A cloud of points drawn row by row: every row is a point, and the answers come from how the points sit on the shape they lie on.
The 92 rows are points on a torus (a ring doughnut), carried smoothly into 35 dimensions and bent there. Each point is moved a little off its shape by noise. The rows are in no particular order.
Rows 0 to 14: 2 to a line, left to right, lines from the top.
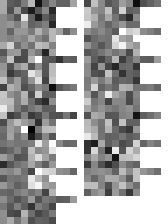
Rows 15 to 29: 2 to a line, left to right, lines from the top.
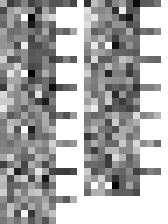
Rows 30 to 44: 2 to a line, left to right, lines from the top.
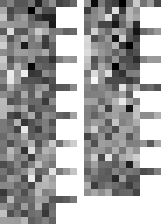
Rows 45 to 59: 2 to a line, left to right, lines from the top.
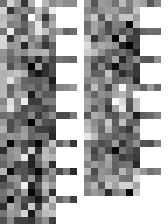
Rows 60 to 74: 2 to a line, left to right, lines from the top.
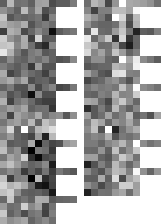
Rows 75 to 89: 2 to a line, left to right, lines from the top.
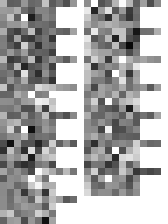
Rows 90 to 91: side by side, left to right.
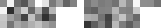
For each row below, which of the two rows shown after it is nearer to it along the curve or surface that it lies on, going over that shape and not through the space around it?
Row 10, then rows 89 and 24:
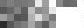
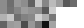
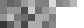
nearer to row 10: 24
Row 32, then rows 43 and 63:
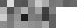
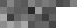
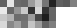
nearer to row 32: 43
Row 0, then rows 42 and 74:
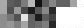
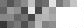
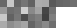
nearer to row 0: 74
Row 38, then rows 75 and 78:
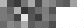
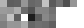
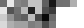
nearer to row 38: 75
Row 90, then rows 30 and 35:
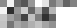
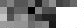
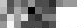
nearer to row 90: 30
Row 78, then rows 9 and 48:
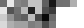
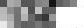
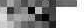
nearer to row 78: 48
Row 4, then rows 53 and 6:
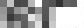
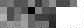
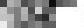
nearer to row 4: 6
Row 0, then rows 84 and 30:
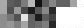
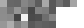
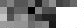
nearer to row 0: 30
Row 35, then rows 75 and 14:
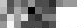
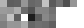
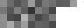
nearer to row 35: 75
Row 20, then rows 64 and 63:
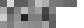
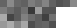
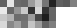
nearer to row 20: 64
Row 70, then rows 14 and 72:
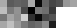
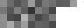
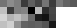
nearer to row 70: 72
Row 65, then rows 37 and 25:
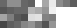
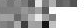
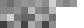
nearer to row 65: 25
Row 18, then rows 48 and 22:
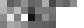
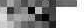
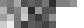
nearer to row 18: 22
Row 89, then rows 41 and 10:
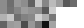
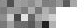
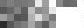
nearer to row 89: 41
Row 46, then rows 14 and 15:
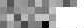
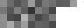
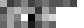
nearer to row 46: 15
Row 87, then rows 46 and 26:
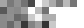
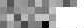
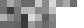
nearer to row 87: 46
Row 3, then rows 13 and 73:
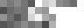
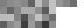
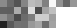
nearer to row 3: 73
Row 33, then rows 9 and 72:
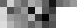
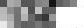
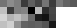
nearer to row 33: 72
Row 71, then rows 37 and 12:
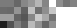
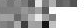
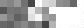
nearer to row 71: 12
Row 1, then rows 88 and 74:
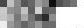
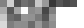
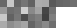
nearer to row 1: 88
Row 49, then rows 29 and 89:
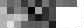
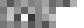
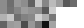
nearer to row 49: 29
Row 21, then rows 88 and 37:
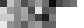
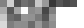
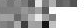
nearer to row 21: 88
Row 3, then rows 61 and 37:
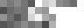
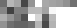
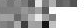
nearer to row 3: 61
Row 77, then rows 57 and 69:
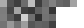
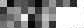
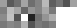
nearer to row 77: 69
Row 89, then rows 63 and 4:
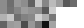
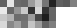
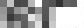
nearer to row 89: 4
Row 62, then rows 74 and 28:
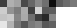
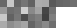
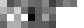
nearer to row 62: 74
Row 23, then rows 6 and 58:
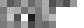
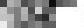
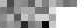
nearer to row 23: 58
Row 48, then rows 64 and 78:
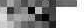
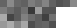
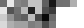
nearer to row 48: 78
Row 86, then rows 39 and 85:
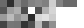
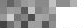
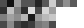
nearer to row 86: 85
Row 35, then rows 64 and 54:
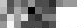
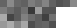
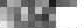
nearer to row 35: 54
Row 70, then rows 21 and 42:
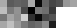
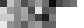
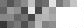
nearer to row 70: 21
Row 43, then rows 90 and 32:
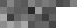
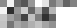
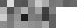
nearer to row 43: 32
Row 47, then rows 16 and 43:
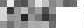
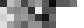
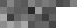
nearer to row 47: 43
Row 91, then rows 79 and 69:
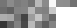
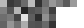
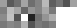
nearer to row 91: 69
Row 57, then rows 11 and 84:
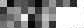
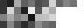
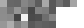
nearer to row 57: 11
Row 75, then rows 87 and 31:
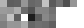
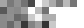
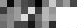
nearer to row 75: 31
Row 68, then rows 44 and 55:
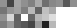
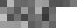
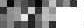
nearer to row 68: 55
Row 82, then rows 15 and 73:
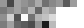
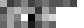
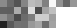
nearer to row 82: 15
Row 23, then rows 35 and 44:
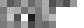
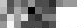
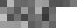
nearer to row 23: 35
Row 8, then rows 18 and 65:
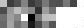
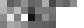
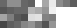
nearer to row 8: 18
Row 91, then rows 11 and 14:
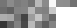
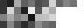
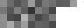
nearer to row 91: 11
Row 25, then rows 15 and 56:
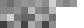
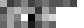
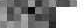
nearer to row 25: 15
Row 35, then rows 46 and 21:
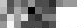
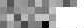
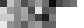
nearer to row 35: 21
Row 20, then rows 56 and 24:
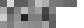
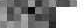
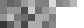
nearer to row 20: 56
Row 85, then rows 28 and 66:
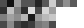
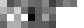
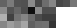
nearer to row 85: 28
